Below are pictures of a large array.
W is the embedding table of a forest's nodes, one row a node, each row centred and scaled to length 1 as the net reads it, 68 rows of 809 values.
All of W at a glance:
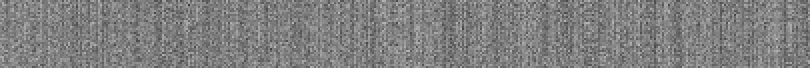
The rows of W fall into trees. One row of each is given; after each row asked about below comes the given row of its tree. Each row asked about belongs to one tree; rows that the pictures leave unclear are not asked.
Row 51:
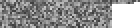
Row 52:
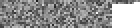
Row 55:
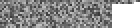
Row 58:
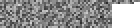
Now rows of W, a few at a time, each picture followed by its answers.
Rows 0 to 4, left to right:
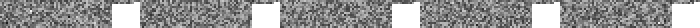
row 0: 55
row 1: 55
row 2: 52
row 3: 58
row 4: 51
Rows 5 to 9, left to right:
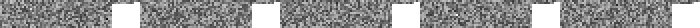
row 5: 51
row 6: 51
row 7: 55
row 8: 52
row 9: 55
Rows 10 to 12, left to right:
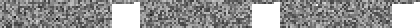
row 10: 58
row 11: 52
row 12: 55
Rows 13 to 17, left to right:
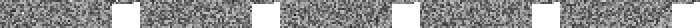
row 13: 55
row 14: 52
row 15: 51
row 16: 55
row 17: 51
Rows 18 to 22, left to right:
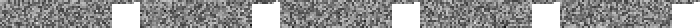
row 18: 58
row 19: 52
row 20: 51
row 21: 52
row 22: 55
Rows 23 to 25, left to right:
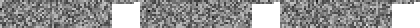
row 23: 55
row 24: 55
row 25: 51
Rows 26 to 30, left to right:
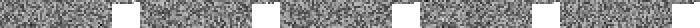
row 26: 55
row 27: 51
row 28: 51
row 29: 55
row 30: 58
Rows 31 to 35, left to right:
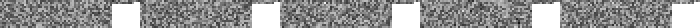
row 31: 55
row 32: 51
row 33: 55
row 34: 52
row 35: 51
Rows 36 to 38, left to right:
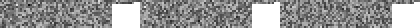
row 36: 55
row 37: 51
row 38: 58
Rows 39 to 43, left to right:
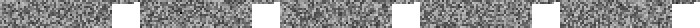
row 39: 51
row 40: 52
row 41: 51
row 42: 55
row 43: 52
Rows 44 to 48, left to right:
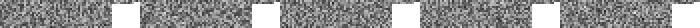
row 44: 55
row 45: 55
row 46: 58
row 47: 58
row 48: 52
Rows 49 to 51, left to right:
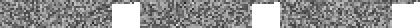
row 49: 51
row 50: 51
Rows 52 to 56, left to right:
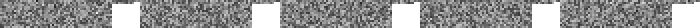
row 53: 58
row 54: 51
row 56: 58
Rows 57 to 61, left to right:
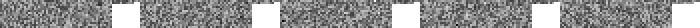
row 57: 52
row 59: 52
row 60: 52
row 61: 58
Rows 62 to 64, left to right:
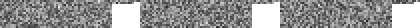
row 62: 55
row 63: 58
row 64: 52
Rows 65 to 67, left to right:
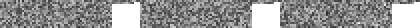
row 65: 58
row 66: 51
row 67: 55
